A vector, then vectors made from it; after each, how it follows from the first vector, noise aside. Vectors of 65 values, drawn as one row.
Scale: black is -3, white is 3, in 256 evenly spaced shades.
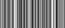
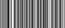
reversed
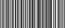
sign-scrambled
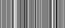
partly zeroed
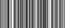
reversed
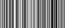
sign-scrambled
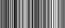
sign-scrambled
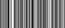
reversed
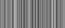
shrunk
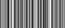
reversed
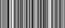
reversed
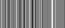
partly zeroed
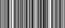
reversed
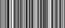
reversed
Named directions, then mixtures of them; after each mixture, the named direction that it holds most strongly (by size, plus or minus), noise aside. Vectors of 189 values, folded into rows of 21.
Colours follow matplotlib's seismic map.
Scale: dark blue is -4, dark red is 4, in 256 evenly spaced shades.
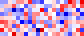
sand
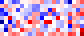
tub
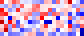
tub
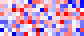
sand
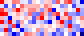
tub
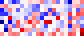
tub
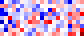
tub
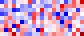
sand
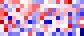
tub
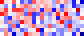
sand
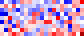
tub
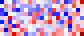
tub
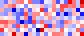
sand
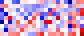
tub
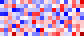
sand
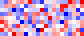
sand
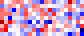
tub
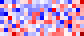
tub
